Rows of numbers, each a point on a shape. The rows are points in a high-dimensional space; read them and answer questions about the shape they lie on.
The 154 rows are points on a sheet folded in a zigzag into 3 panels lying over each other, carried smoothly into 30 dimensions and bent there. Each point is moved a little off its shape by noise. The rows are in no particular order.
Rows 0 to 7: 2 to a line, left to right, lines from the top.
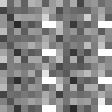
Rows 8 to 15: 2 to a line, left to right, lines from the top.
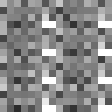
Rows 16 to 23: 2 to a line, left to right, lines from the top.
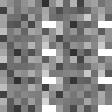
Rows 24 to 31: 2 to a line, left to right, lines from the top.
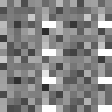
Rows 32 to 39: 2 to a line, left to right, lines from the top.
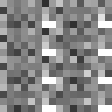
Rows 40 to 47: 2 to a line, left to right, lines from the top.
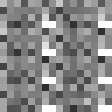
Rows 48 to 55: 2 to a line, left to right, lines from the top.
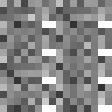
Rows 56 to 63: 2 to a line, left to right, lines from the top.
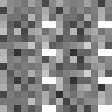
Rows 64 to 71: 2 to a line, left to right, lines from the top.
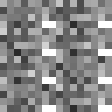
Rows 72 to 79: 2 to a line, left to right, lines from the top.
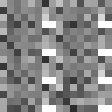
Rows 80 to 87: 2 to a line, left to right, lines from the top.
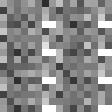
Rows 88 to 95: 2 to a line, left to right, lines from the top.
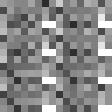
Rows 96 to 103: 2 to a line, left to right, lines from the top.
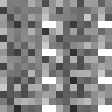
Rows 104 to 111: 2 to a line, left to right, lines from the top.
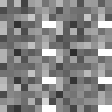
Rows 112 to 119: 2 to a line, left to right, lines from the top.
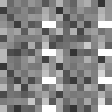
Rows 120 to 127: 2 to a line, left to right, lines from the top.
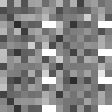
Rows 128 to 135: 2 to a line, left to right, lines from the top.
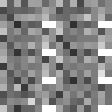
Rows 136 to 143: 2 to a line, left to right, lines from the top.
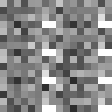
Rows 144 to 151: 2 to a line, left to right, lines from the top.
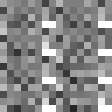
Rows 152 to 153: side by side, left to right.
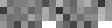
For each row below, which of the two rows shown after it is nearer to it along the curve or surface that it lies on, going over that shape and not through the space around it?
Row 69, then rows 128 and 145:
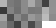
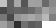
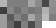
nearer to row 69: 145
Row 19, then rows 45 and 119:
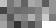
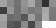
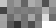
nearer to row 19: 45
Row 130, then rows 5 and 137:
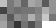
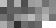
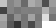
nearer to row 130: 5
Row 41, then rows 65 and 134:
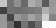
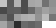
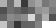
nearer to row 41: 65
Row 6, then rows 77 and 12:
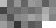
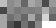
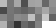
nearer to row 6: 12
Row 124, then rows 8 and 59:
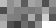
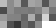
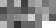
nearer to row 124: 8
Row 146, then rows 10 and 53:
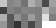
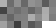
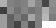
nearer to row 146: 53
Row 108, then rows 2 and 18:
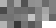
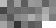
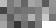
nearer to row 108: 2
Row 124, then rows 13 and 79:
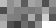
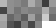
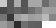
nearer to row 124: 13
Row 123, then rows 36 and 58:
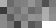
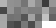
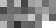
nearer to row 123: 58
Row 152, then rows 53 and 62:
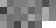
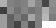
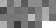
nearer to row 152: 62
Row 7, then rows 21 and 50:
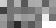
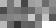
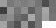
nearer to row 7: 21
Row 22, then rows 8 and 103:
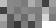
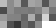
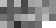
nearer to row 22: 8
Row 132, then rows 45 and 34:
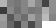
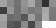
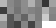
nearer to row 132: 45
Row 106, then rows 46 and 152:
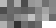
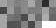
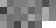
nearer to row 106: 152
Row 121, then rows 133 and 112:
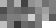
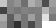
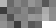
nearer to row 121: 112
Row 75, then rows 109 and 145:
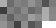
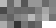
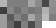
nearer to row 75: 109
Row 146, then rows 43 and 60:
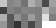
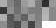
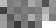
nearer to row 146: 43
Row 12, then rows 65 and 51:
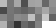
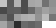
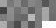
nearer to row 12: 65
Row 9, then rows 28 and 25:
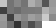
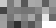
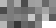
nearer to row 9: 25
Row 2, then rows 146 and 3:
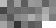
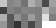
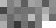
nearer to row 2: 3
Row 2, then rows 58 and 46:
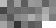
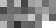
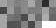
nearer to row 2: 58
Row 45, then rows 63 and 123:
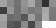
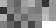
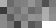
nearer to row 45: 63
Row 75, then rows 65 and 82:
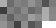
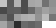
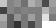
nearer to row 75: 65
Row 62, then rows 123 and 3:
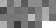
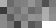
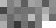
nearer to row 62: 123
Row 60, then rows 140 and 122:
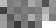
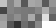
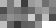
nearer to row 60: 122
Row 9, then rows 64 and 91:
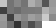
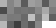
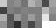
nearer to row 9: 64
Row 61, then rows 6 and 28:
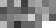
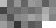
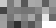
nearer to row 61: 6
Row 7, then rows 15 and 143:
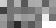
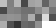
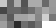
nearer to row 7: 15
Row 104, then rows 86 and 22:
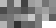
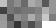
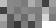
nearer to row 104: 86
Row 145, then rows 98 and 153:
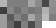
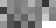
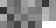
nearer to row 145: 153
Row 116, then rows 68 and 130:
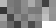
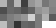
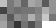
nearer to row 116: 130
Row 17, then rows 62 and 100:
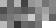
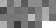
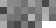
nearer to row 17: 62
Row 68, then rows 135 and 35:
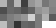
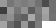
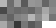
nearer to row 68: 35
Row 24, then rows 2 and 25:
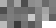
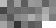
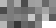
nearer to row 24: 2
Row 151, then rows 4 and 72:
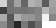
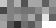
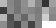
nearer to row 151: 4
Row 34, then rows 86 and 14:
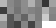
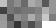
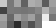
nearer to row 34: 14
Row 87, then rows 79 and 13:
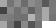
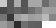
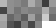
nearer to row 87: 79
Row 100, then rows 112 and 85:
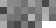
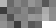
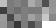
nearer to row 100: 85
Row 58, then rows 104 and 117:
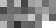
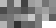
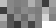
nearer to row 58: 104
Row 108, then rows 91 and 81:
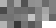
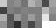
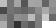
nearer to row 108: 81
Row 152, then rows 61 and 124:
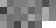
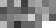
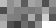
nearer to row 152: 61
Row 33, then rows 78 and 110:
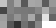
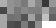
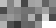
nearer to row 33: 110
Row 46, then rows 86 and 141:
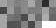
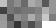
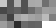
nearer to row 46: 86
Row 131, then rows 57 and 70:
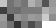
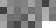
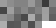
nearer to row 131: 57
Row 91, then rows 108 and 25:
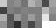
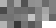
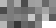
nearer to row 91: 25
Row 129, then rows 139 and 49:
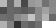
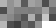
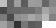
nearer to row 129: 49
